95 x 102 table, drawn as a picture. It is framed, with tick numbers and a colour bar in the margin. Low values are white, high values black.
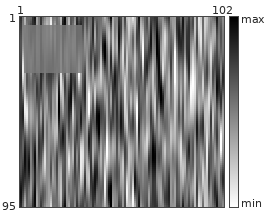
Streaks run downward. The ninth with the lowest average is the middle right. The values follow a bell shape. The halves do not mirror each other. In the top left lies a patch that is calmer than the rest. The top left is the smoothest part.
